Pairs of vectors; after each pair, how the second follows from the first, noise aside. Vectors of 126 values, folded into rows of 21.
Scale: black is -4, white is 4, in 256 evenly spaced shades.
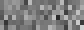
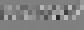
partly zeroed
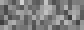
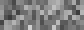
wrapped around
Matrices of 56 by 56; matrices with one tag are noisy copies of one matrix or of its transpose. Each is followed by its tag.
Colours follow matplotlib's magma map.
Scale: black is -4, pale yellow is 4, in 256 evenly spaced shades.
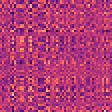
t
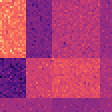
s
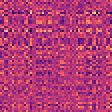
t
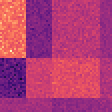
s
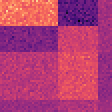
s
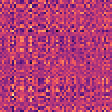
t
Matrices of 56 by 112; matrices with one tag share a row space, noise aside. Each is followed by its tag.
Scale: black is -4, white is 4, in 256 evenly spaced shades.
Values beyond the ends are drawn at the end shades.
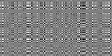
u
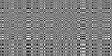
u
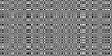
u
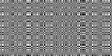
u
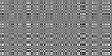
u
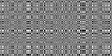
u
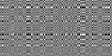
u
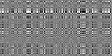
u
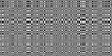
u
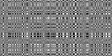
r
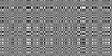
u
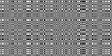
u
